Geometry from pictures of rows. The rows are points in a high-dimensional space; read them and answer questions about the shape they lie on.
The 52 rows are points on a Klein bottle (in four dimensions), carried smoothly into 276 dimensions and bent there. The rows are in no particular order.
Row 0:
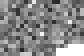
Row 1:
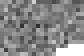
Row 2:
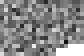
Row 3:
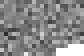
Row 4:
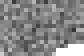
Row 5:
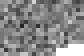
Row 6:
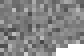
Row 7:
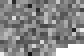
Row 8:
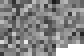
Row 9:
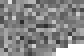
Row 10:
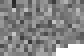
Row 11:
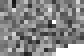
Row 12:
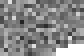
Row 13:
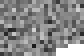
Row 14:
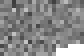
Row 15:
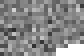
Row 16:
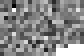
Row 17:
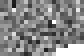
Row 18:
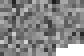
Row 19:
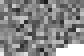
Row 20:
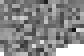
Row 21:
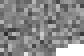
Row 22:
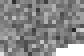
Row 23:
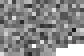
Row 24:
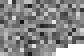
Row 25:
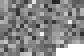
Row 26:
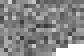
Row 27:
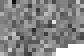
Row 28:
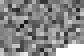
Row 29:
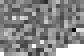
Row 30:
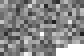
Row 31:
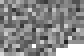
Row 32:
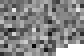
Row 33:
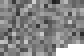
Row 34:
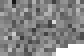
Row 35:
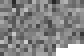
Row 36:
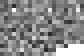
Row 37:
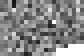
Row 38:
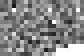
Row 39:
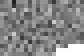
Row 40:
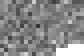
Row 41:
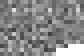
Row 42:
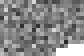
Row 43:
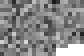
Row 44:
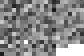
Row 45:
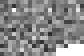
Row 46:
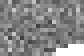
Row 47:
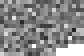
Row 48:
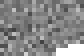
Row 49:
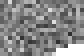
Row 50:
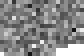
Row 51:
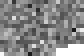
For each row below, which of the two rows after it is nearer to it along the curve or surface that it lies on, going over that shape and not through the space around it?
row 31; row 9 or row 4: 9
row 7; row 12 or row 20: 20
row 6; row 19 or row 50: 19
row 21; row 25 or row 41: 41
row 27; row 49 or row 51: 51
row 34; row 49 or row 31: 49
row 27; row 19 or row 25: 19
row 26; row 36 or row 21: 36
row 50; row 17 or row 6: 17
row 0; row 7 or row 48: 48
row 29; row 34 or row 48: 34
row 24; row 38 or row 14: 38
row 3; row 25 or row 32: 32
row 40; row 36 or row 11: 36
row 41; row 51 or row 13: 13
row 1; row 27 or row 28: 28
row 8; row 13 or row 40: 40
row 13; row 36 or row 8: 36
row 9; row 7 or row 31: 31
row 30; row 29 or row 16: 16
